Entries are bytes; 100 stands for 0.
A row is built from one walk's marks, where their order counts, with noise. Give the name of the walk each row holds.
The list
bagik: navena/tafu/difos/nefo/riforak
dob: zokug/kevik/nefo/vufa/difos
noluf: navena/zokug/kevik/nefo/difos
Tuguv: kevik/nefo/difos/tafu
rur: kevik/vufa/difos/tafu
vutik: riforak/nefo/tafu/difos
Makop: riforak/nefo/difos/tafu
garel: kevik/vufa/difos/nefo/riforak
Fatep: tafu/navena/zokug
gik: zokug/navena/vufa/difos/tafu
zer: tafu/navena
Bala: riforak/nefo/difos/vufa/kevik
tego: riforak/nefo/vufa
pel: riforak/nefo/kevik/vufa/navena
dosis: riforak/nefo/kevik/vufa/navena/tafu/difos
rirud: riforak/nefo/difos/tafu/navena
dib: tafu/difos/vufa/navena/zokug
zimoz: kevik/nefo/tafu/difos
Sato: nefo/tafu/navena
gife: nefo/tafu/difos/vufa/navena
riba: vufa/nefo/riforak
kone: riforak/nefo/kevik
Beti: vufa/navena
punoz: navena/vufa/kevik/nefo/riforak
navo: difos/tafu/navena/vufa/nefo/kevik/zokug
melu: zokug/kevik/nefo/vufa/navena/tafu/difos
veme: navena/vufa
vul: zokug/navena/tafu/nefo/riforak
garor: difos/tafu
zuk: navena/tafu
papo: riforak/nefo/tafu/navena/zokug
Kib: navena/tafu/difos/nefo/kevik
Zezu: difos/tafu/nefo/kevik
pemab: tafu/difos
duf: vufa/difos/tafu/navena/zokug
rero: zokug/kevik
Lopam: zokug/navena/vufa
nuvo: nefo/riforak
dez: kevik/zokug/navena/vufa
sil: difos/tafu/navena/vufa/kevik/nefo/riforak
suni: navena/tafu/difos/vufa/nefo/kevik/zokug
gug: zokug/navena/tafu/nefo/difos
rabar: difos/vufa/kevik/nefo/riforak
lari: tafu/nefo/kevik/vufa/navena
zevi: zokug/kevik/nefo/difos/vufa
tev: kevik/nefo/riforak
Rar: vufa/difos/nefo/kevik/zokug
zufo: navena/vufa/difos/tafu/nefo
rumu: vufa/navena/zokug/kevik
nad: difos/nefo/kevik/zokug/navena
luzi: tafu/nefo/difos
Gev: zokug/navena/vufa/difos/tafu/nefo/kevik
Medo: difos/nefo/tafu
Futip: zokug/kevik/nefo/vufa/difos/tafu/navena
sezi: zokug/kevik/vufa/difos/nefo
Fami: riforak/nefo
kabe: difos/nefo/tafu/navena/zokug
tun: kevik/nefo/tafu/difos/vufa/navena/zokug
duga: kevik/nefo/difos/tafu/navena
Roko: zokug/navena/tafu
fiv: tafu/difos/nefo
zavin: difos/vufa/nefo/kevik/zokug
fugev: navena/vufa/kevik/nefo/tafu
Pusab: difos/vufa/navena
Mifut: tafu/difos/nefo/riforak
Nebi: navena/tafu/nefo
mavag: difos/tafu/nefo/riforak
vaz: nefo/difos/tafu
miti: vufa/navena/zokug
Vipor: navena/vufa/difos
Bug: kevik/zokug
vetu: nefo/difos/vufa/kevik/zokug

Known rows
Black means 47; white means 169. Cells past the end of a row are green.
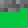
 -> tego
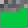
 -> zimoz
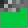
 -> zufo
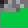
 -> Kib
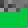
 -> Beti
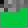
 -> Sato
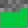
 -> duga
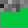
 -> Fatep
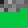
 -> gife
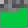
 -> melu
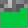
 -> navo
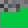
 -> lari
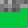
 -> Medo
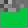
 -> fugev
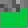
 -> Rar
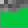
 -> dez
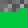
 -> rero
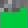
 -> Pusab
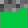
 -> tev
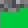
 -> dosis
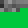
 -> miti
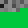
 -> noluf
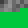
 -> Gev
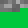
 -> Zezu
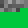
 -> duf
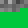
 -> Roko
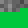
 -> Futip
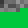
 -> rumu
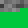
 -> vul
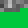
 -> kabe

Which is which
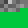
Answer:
zuk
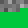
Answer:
vaz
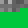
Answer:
gik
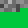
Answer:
dib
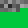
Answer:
fiv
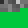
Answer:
Bala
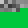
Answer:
pemab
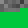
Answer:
sezi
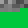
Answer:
Lopam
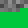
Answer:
tun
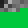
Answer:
Nebi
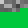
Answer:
rabar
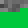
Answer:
Bug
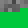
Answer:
Makop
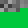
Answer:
zer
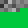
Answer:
Vipor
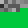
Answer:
luzi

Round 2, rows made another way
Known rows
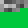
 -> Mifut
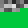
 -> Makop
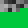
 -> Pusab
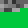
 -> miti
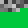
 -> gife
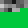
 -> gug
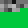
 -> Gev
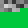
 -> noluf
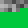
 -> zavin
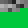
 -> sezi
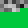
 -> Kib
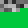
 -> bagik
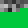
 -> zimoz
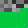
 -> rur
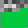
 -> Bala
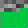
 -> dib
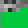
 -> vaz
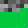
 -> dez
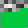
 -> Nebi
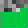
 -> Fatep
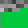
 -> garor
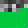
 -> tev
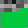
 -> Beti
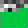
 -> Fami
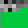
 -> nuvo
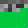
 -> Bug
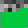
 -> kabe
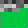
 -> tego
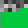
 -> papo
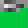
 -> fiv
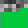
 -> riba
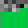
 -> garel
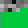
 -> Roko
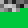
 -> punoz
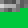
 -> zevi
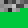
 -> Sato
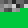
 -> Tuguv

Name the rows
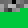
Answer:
gik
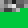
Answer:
zer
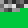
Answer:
rirud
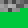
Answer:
vetu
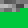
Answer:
Rar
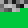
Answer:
zufo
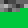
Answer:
duf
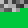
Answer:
Vipor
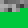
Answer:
Zezu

